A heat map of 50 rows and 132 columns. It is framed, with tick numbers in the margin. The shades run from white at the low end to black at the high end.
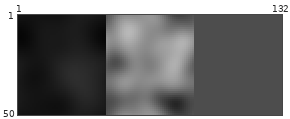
It is made of 1 by 3 panels. Panel 1,1: very high, smooth, faint in contrast. Panel 1,2: middling, smooth, strong in contrast. Panel 1,3: high, flat.
